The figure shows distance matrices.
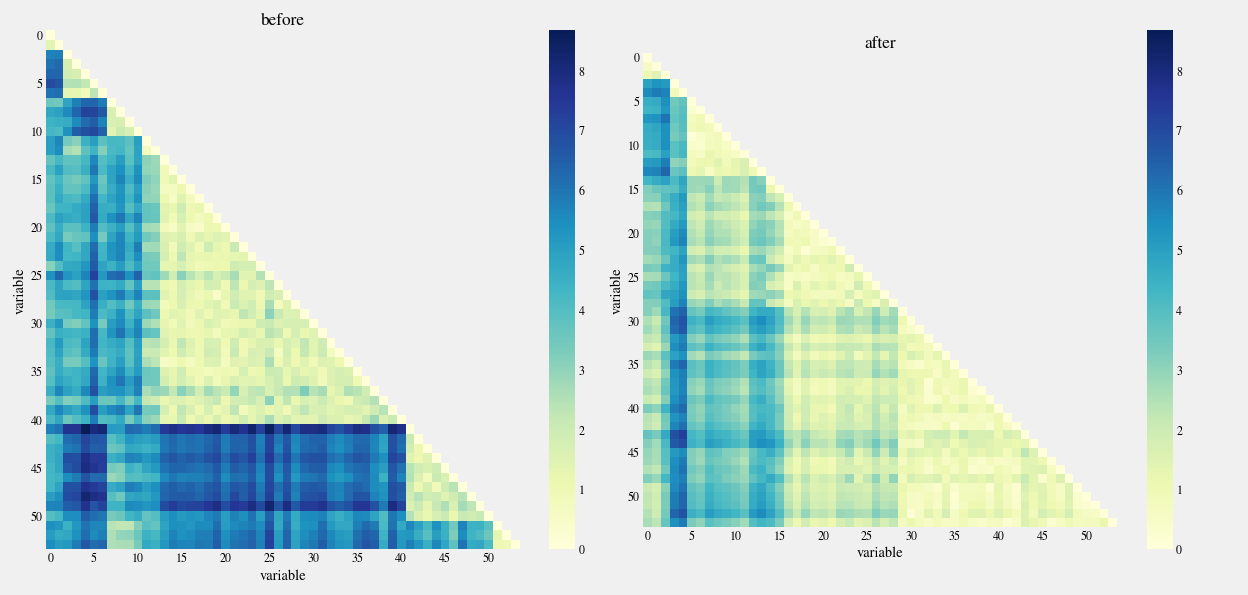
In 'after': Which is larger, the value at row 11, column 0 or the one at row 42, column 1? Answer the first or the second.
the first
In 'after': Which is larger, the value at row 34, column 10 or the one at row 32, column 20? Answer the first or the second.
the first
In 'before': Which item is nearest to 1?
0
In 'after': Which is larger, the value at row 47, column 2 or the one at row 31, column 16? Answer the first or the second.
the first
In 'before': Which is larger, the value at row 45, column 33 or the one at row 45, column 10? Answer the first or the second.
the first
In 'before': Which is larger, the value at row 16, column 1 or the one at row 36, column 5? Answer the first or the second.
the second
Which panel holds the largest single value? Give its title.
before
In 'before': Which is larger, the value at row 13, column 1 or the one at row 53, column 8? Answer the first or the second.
the first
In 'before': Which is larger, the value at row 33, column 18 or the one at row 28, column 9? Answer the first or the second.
the second
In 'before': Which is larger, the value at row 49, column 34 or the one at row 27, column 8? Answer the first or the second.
the first
